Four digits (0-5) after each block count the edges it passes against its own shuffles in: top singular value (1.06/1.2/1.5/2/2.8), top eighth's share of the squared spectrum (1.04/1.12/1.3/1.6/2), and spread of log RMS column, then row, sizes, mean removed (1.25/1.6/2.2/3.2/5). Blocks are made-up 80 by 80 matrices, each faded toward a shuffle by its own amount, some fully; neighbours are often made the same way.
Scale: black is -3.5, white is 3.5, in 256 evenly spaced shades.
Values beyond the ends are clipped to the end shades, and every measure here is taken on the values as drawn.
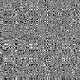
4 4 2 3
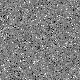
2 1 0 0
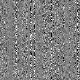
2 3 4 0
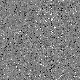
1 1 2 0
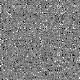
3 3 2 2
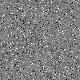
0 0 0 0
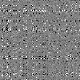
4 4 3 3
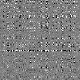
4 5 3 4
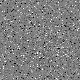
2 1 0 1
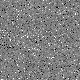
0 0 0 0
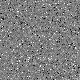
1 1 0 0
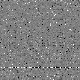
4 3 0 2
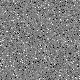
0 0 0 0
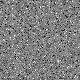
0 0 0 0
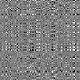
5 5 4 3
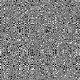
4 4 3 2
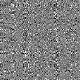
4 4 3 2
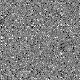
3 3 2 1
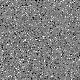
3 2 0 0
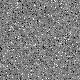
0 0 0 0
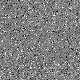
3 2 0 0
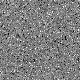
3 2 0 0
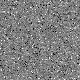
2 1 0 0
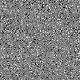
3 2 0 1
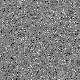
2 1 0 0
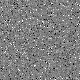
2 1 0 0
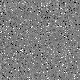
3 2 0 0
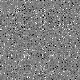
4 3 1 1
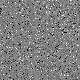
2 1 0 0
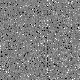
3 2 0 0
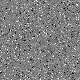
1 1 0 0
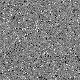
0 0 0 0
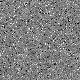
0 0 0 0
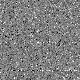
1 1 0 1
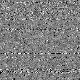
2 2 0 3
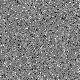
1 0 0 0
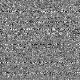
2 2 0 3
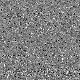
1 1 0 2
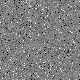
0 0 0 0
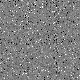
1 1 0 1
